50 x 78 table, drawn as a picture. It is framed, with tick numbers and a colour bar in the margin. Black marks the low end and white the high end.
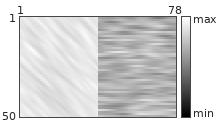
The table splits into one row of 2 panels. Panel 1,1: very high, slanting down to the right, faint in contrast. Panel 1,2: high, streaked across.
